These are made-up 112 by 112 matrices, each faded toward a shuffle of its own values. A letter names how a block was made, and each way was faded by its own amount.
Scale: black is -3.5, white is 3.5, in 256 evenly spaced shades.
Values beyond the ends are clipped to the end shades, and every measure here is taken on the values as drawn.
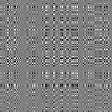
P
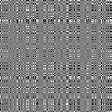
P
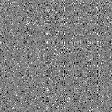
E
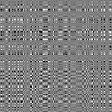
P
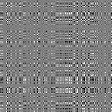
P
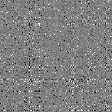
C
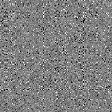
E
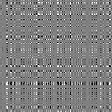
P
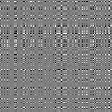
P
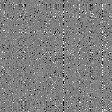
C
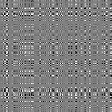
P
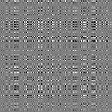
P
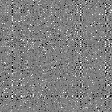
C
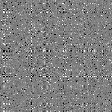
C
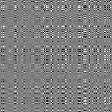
P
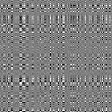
P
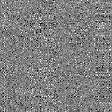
E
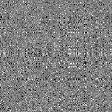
E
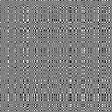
P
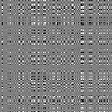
P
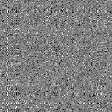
E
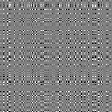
P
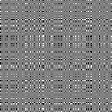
P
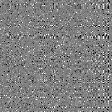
C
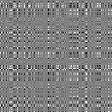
P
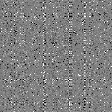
C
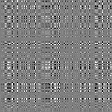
P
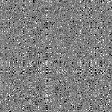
E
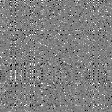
C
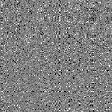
E
